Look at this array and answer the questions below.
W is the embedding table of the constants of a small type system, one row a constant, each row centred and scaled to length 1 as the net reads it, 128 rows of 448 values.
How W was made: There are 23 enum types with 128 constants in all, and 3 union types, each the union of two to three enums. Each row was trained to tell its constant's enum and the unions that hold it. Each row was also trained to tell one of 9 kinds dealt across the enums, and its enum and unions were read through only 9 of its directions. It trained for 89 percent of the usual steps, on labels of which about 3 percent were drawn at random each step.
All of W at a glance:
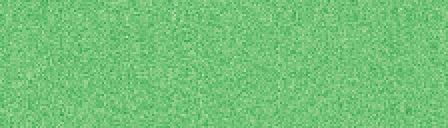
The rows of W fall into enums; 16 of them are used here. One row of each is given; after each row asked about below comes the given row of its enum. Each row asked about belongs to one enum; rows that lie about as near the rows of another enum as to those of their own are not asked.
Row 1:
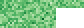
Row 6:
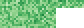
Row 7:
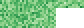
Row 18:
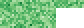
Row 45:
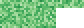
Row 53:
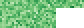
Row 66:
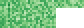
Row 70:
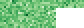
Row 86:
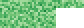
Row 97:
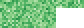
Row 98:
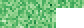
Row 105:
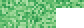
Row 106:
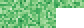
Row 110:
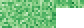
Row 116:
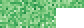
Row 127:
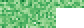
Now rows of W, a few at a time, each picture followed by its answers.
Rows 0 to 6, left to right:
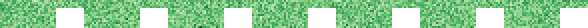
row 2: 98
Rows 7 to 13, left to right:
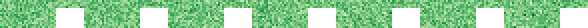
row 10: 53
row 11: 53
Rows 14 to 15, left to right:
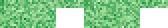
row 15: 86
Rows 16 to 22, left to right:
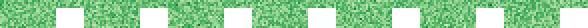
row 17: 45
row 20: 6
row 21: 97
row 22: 18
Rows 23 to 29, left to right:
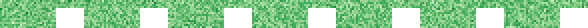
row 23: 70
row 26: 105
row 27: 66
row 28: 6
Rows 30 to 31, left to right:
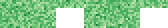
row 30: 70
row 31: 98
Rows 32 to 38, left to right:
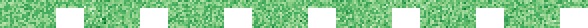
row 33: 7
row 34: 45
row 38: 105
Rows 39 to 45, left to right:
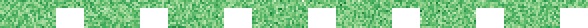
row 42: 110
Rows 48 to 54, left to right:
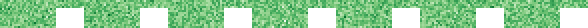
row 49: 70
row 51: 98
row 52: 45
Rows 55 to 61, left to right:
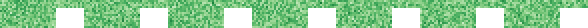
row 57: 66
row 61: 53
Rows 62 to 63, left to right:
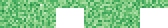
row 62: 7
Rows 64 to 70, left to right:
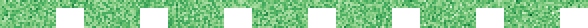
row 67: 1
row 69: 110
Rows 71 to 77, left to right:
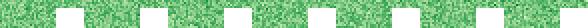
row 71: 86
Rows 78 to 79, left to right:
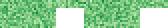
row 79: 105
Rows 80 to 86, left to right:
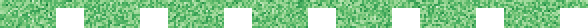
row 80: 70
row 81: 18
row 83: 45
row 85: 106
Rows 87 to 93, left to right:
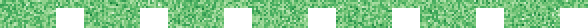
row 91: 110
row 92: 53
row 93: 70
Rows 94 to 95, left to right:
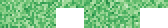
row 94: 86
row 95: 66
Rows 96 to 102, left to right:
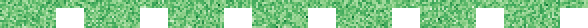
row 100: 98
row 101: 7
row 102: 45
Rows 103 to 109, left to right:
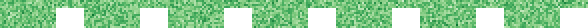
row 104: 18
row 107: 66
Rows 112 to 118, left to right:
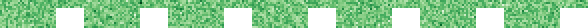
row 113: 53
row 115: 105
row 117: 6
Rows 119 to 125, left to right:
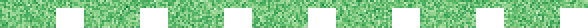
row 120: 105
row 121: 66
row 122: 97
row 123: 6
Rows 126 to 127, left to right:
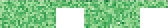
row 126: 6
